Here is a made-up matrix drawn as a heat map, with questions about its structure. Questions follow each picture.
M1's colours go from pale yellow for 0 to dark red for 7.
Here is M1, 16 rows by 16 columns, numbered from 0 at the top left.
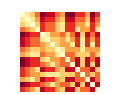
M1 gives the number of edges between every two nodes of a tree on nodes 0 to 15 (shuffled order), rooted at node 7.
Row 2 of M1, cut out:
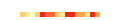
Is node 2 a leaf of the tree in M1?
no
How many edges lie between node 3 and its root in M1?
2
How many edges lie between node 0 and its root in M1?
4
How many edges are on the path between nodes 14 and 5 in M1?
3
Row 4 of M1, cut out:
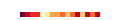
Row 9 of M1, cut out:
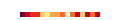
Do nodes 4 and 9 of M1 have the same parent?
yes
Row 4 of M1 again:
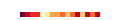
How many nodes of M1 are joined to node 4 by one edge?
1
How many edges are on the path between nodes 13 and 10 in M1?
6
